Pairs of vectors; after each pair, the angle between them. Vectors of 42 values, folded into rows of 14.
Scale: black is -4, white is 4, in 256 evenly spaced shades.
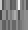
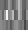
orthogonal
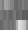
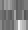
nearly parallel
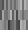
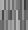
nearly opposite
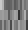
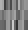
partly aligned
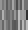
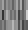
nearly opposite
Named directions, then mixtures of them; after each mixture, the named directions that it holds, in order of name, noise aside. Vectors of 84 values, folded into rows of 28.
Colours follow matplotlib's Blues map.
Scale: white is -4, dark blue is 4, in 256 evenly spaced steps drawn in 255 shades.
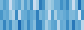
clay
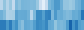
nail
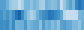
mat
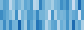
clay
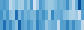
clay, mat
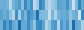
clay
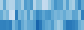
clay, nail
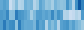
clay, mat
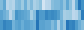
clay, mat, nail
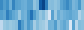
clay, nail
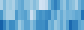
nail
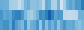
mat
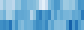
nail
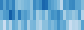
clay, mat, nail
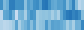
clay, mat, nail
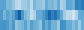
mat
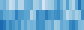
clay, mat, nail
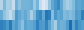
nail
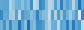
clay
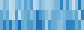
clay, nail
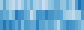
clay, mat, nail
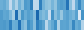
clay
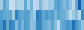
clay, mat, nail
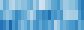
mat, nail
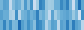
clay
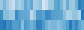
clay, mat, nail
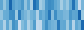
clay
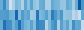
clay, mat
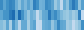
clay, mat, nail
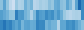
clay, mat, nail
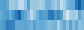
mat
